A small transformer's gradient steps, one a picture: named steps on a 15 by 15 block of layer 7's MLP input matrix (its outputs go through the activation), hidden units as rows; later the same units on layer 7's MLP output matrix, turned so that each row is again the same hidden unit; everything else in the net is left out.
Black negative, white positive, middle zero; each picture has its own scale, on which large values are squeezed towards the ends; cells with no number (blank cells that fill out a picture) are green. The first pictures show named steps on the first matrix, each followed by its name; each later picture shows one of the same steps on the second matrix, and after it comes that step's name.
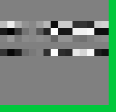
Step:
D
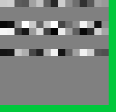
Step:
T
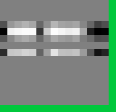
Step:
D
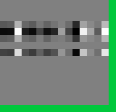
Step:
D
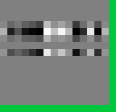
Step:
D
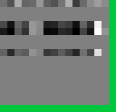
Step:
T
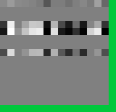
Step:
T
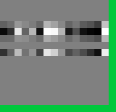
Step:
D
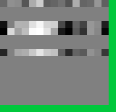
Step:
T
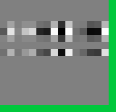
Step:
D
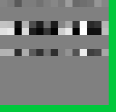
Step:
T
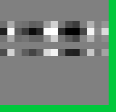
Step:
D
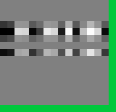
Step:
D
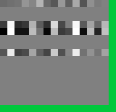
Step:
T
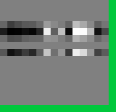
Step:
D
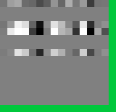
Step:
T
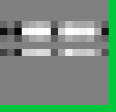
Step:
D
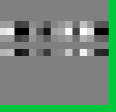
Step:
D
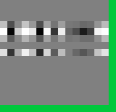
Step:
D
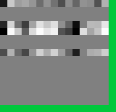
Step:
T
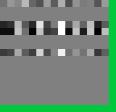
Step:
T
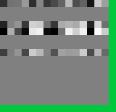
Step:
T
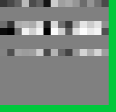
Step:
T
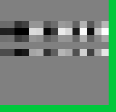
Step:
D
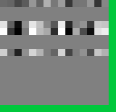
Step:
T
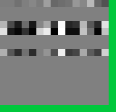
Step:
T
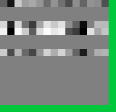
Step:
T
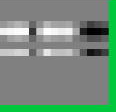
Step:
D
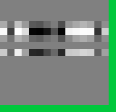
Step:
D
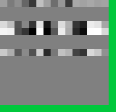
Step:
T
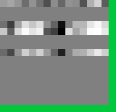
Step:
T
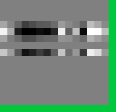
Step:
D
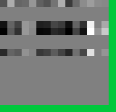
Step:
T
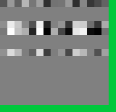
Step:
T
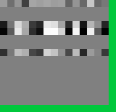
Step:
T
